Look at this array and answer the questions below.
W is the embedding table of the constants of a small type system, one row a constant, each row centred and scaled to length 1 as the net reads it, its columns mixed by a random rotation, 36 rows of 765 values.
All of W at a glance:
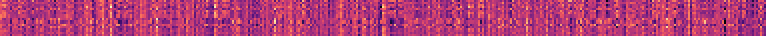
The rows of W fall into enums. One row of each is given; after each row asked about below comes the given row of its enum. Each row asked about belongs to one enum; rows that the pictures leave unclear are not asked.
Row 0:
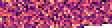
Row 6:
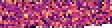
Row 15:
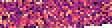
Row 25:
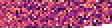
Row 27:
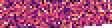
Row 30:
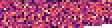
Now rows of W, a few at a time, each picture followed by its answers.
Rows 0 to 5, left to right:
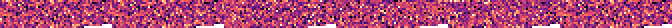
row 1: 0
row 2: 25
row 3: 30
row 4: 15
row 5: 0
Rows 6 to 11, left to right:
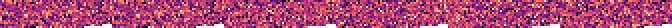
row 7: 6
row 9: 27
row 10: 25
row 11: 0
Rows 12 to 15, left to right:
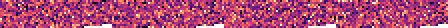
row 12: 0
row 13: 6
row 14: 25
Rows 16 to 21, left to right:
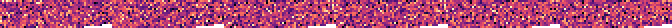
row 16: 15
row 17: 25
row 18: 27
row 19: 27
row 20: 30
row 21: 30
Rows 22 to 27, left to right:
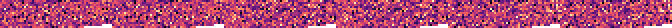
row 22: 30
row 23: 30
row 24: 25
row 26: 27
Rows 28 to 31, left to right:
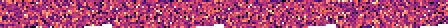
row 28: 6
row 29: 30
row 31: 15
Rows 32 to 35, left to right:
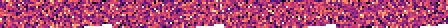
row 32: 0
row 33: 27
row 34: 30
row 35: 6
